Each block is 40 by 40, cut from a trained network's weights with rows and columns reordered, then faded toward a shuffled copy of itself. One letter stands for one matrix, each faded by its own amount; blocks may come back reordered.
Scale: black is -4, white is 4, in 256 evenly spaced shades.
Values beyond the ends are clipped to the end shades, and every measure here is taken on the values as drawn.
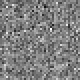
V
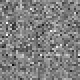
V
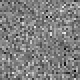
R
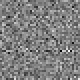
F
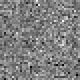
R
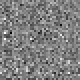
V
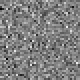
R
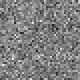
R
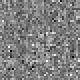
V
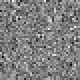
R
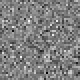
F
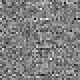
F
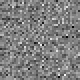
R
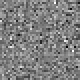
V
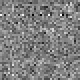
V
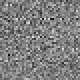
F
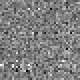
V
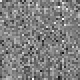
R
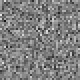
R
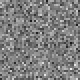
R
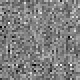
V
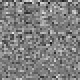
F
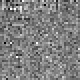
V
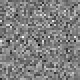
F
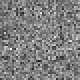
F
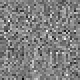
F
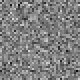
F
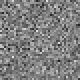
F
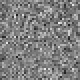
F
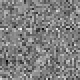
F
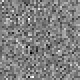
R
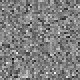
F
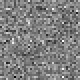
V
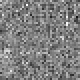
V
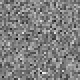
F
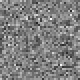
F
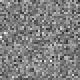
F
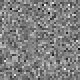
R
